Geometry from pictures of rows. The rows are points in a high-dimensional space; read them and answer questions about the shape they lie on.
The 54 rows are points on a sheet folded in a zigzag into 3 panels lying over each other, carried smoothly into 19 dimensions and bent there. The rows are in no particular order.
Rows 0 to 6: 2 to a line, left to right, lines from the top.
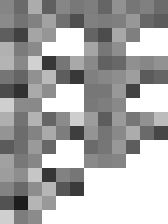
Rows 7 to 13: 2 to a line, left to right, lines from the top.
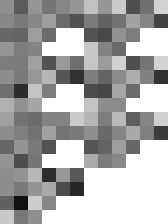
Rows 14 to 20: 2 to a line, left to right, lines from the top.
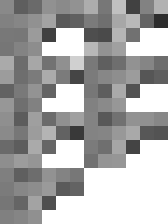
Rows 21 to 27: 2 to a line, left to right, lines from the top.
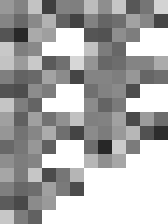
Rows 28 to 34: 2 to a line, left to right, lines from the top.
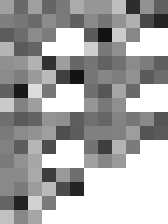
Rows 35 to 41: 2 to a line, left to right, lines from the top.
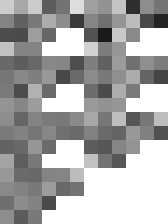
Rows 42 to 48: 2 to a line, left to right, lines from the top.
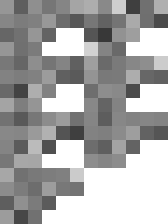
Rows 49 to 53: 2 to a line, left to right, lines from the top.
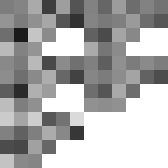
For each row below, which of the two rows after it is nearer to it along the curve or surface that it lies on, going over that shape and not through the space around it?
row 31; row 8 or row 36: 36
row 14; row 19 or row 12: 19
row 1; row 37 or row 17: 37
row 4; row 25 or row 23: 25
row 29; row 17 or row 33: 33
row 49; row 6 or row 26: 6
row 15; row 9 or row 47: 47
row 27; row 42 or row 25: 42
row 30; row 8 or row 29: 29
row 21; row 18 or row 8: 8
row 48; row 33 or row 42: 42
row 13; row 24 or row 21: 21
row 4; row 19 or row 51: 19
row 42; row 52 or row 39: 52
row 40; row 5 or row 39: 39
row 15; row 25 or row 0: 25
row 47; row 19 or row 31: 19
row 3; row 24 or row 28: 24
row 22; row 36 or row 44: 36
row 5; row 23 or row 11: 11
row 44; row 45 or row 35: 45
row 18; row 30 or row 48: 48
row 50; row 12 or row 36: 36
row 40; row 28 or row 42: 28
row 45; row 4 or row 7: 4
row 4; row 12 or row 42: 12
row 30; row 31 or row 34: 34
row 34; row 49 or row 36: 36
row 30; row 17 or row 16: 17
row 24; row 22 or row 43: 22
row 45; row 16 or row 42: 16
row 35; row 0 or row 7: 7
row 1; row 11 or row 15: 11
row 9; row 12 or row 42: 42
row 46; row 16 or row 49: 16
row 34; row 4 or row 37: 37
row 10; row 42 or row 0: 42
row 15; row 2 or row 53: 53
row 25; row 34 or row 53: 53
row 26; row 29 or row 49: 29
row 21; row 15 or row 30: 30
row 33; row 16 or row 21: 21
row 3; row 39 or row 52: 52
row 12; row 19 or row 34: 19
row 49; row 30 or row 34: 30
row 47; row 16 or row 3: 3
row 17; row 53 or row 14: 14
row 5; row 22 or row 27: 22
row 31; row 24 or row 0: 0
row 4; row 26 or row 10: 10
